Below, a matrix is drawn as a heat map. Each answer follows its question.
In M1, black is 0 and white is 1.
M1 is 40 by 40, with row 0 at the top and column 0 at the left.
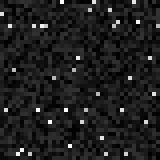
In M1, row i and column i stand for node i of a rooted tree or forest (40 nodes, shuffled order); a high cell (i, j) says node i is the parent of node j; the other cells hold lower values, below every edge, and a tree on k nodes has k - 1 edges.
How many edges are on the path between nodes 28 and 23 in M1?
9
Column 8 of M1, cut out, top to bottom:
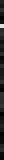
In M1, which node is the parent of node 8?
6
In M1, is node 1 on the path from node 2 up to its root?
no
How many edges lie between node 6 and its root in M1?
0
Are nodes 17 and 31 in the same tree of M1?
yes
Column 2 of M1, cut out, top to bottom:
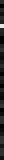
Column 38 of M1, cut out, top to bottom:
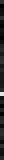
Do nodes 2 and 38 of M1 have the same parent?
no
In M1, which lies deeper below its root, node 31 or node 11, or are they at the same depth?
node 31
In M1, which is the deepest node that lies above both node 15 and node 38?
0
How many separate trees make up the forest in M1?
3
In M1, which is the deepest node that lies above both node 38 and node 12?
30
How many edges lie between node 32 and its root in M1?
2
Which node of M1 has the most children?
6
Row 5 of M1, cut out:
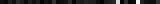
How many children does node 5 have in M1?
2
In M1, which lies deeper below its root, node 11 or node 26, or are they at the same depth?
node 26
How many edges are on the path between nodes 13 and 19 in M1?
1
